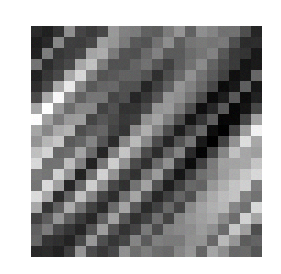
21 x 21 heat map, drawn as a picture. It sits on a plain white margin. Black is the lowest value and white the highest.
Streaks slant up to the right. The halves do not mirror each other. No single row or column stands out from its neighbours.
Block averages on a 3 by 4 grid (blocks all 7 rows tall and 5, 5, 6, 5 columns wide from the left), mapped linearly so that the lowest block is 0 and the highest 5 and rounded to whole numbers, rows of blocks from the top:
2 2 2 0
5 2 1 3
2 2 3 5
